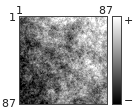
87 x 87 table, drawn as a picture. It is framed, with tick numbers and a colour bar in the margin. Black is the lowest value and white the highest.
The field is mottled with small blotches. There is an overall slope up to the top right. There are no regular stripes. No row or column stands out. The top right is the ninth with the highest average. The ninth with the lowest average is the bottom left.
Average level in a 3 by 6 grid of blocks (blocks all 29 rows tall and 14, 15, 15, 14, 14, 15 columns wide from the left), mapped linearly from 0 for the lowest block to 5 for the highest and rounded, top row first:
134355 | 122344 | 012333
